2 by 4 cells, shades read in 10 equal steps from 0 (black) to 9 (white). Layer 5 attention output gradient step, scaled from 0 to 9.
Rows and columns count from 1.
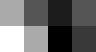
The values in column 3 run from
0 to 1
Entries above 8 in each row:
0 1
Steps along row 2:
down down up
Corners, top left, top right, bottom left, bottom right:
6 3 9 2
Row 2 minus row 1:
3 3 -1 -1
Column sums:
15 9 1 5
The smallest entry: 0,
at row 2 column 3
